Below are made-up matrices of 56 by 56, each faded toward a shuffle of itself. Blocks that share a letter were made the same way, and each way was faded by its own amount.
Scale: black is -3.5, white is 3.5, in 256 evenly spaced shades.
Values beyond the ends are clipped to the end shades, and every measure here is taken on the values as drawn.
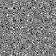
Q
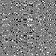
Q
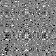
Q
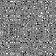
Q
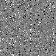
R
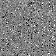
R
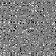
Q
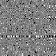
Q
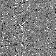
R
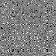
Q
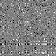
Q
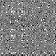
Q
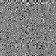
Q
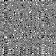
Q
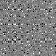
Q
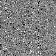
R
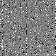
R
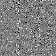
R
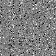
R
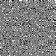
Q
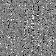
R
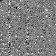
R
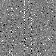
R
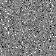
R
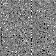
R
